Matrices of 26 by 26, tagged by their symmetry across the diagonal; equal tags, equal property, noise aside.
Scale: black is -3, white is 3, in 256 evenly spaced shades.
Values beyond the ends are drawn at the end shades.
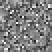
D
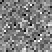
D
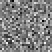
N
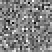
N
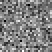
N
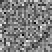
D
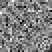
D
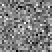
N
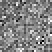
D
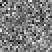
D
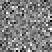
D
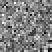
D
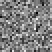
N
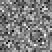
D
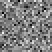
N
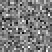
N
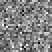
N
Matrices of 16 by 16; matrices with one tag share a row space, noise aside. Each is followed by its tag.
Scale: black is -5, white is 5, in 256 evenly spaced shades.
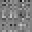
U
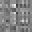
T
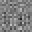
U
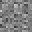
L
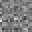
L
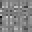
L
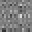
U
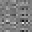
T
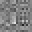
T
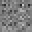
U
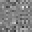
T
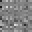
L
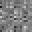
L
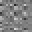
L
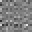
L
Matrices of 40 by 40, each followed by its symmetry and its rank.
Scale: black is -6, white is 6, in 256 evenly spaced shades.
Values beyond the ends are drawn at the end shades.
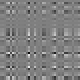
neither, rank one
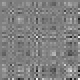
symmetric, rank three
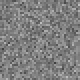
neither, full rank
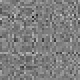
neither, rank five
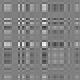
symmetric, rank one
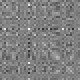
symmetric, rank three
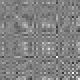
symmetric, rank three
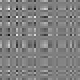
symmetric, rank one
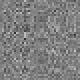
neither, rank five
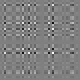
symmetric, rank one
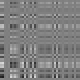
neither, rank one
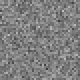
neither, full rank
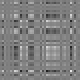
symmetric, rank one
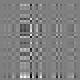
neither, rank one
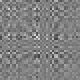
symmetric, rank three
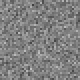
neither, full rank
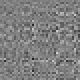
neither, rank five
